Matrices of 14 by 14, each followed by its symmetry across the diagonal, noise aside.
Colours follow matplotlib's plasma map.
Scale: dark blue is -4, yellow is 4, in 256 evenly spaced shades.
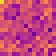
symmetric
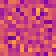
antisymmetric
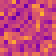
symmetric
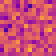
symmetric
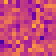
neither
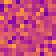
antisymmetric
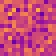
symmetric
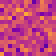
neither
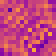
symmetric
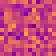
antisymmetric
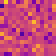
antisymmetric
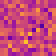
antisymmetric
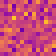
neither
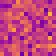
neither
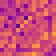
symmetric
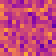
neither
